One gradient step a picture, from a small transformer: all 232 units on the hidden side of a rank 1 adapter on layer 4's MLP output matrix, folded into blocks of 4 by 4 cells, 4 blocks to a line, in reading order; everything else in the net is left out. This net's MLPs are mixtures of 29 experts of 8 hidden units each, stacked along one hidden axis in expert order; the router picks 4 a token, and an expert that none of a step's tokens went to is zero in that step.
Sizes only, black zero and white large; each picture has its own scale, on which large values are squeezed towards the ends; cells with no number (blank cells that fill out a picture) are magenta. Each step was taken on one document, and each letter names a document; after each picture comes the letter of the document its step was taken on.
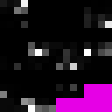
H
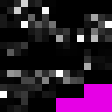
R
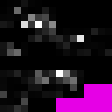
R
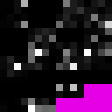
H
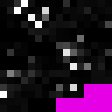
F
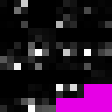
H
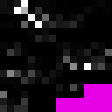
F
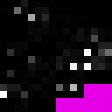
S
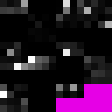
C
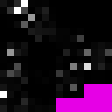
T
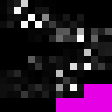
S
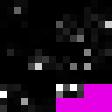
S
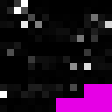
S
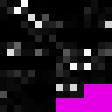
F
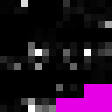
H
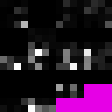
H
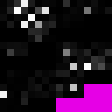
T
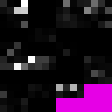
C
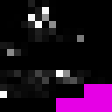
R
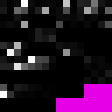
C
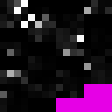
T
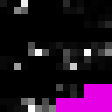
H
